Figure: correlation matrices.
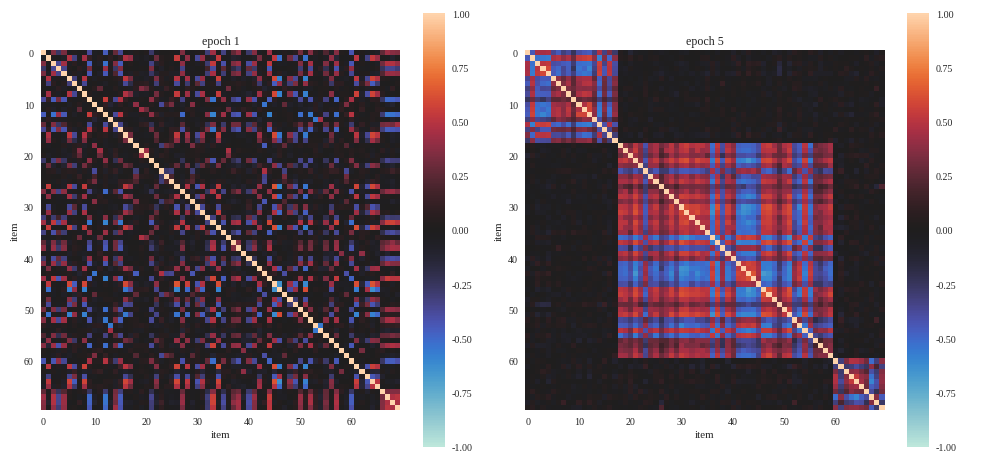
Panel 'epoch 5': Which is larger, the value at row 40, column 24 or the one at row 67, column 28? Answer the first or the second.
the first
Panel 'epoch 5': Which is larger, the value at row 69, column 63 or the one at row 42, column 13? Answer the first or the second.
the first
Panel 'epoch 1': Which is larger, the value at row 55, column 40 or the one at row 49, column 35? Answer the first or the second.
the second
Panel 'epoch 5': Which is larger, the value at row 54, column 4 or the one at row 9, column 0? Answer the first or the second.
the first
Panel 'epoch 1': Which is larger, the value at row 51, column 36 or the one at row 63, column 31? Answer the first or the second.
the first
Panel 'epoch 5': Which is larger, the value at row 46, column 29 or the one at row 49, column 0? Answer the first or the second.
the first
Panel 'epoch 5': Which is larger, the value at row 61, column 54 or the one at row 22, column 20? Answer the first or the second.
the second
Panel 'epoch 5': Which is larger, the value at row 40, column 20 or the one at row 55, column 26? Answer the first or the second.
the first
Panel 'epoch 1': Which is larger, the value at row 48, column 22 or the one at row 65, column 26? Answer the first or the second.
the second
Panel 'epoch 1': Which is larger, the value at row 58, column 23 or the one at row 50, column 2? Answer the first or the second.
the second
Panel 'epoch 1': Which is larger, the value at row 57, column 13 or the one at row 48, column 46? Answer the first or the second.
the first
